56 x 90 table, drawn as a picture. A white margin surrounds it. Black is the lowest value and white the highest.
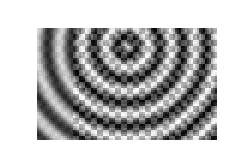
Seam: vertical, 20% of the way across, the left part calmer. Rings: centred on the top middle. Average level on the scale: 50%.
